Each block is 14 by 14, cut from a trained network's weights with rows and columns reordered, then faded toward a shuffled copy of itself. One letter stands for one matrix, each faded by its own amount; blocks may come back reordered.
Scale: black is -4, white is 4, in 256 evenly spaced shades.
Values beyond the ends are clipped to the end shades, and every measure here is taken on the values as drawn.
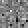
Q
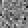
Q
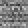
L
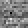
L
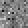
Q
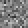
Q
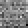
L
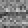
L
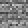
L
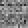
L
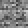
L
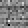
L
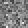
Q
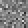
Q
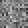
Q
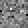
Q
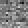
L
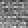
L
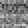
L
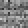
L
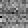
L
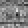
L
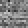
L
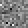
Q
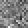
Q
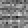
L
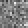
Q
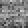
L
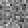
Q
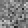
Q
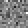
Q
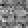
L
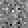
Q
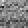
L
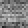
L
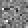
Q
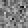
Q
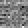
L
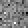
Q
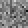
Q
